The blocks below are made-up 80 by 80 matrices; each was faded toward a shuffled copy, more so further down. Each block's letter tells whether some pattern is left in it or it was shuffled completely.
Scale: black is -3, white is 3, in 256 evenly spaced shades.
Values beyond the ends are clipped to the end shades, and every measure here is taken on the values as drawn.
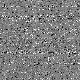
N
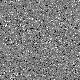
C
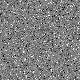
C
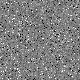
C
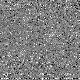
N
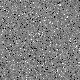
C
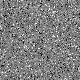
C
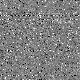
N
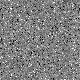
C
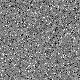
C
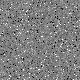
C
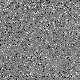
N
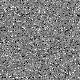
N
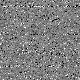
N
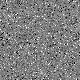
C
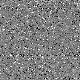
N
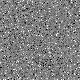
C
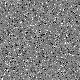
C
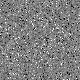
C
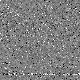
N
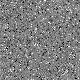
C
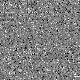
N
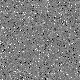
C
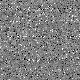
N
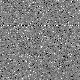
N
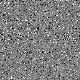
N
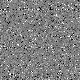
N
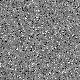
C
